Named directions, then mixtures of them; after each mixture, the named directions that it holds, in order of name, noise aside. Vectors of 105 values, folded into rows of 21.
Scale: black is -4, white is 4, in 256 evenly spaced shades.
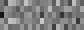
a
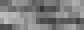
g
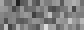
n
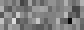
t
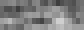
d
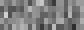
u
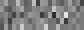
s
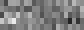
a, g, t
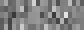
s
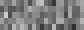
u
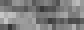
g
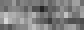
g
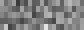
n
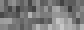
d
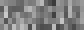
u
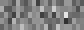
s, t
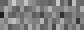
a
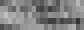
g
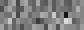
d, s, t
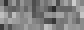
g, n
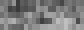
d, n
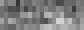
d, n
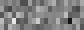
t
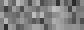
a, d, n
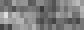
g, u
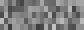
n, t, u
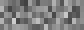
n, s, t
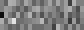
a, t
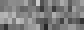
g, n, s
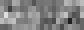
g, t, u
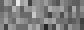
n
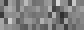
a, d, s
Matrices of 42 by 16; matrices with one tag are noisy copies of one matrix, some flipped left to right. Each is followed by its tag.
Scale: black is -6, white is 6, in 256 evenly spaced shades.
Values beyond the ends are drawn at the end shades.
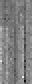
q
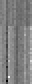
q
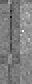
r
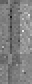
r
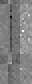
r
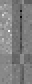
r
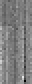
q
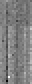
q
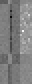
r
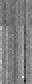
q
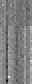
q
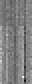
q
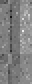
r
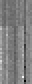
q
